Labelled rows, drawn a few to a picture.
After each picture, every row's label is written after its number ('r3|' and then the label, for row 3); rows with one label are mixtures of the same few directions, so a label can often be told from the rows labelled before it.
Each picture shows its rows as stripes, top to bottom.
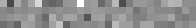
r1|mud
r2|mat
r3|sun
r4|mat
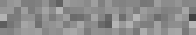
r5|mat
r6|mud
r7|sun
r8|mat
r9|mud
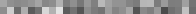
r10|mat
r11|mud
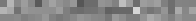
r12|mud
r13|mat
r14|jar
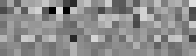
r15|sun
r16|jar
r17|mat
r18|sun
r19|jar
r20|sun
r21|sun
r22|sun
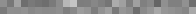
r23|sun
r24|sun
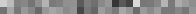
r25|mat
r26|mud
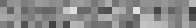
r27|sun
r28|sun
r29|mat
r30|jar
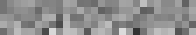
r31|mud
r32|mat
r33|jar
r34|mat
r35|sun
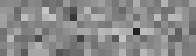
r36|mud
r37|sun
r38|sun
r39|sun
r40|mat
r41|mud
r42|jar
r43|jar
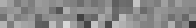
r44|mat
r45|mat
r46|mud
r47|sun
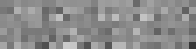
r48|mat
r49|mud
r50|mat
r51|jar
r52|sun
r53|jar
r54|sun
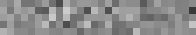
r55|mat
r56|sun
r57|jar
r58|sun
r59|mat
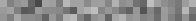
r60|jar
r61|mud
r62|sun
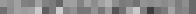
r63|mat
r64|jar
